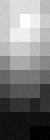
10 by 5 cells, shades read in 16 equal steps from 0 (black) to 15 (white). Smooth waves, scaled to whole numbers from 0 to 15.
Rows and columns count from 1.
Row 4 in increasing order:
10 11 11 12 12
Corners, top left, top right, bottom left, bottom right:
12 11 1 0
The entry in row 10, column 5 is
0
